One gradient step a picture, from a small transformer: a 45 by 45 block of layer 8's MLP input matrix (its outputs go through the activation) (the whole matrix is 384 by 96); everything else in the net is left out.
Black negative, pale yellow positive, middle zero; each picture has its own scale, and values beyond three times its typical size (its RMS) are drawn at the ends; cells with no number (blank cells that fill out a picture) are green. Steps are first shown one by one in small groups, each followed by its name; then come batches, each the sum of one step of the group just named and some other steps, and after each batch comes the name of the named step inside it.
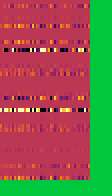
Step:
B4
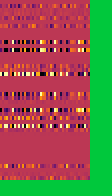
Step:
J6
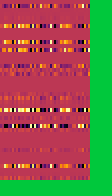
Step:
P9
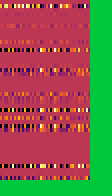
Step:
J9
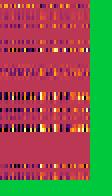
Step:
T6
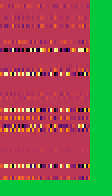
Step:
P9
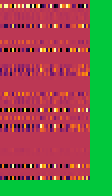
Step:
J9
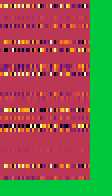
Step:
P9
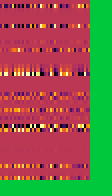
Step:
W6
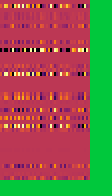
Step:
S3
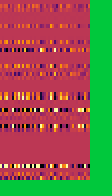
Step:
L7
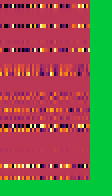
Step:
W6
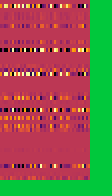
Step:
S3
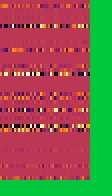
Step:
W6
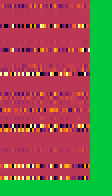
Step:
W6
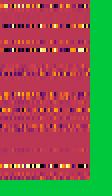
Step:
L7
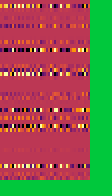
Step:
L7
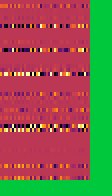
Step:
W6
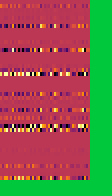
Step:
W6
